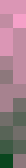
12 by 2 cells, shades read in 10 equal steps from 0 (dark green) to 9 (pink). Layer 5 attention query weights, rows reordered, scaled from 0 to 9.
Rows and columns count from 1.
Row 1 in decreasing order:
8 8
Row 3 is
8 7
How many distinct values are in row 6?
2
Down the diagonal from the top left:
8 9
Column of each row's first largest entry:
1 2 1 1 2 2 1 1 1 2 2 2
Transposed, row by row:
8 7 8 8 6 5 6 6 4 3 2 0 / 8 9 7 7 7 7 6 4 3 4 3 5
